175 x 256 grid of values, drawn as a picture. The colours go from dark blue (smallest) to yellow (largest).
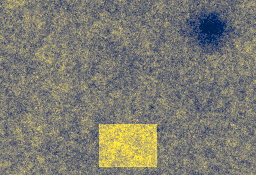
Ninth with the highest average: bottom middle. Odd patch: higher, in the bottom middle. Ninth with the lowest average: top right. Dips: one, in the top right. Grain: blotchy.
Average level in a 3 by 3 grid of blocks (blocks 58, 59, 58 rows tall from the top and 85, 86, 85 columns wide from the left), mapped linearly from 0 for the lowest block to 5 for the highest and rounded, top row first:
220 / 222 / 252
